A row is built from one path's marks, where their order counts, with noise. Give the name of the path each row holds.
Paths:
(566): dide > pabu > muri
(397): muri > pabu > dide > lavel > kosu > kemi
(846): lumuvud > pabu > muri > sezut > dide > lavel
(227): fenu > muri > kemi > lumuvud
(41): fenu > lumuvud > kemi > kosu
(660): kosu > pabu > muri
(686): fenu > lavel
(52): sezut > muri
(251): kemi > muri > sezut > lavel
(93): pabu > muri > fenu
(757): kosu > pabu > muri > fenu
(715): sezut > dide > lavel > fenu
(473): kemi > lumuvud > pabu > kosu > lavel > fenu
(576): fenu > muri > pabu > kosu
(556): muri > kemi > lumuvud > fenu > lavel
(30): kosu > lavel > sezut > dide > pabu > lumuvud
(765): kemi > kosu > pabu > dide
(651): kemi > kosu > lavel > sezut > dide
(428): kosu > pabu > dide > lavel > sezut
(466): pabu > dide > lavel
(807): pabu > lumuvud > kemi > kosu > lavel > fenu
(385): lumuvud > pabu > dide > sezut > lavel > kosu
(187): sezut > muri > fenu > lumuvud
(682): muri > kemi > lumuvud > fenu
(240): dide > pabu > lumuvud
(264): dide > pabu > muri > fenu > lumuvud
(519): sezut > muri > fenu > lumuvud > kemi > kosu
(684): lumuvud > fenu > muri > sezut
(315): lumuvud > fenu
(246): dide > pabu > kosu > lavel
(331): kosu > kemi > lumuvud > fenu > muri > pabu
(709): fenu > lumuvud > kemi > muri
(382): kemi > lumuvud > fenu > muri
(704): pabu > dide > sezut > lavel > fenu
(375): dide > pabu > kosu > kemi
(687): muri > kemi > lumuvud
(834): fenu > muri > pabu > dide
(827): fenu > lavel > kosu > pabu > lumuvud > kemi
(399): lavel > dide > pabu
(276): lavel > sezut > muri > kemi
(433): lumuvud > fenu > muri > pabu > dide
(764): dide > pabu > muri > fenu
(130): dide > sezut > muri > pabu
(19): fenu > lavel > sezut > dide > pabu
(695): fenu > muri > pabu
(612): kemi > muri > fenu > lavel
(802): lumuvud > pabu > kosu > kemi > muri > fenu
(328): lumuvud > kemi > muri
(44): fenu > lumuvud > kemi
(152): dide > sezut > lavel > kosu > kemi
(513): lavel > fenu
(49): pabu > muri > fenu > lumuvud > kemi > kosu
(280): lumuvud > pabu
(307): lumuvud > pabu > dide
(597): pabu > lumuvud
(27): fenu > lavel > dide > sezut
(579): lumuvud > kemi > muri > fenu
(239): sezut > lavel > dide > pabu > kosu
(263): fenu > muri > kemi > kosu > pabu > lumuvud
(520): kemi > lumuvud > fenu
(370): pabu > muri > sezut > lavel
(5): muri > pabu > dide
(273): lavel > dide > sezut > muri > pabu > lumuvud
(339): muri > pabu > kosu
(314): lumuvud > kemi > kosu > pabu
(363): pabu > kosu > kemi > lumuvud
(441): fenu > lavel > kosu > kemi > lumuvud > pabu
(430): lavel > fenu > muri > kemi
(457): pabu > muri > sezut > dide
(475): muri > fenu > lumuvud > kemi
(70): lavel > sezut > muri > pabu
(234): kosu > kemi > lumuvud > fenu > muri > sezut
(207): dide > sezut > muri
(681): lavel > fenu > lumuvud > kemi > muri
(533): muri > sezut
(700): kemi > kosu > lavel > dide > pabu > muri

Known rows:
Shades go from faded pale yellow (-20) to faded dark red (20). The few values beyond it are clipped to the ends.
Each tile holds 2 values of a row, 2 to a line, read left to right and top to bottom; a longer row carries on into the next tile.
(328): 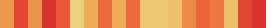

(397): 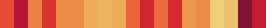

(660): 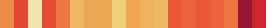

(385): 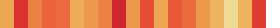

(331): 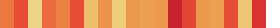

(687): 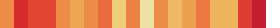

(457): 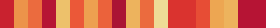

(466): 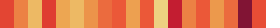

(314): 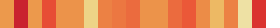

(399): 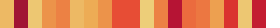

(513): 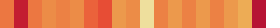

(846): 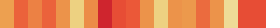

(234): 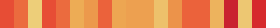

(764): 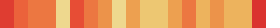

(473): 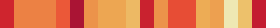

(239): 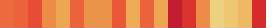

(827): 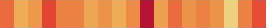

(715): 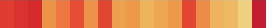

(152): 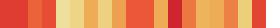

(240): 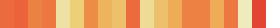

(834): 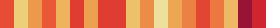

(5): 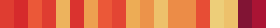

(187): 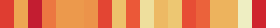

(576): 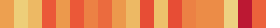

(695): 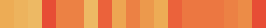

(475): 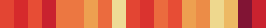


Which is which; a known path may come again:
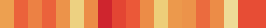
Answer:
(846)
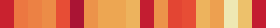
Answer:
(473)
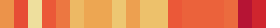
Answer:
(660)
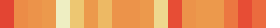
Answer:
(246)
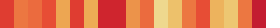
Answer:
(433)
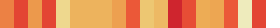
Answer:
(130)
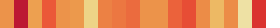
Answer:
(314)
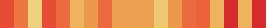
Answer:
(234)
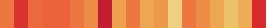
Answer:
(315)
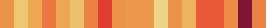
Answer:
(686)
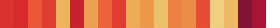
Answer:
(5)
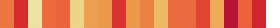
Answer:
(428)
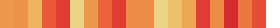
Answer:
(27)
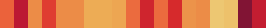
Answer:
(397)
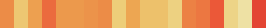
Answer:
(263)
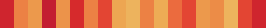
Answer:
(93)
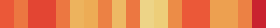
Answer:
(52)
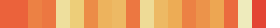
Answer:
(240)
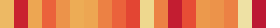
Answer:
(70)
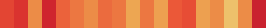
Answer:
(704)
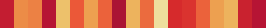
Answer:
(457)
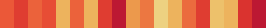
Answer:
(307)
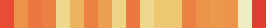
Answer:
(264)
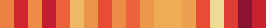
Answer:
(533)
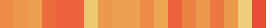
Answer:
(441)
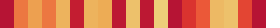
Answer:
(765)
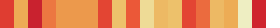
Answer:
(187)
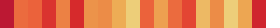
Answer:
(807)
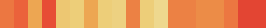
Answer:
(566)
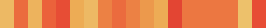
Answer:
(19)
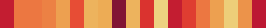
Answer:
(651)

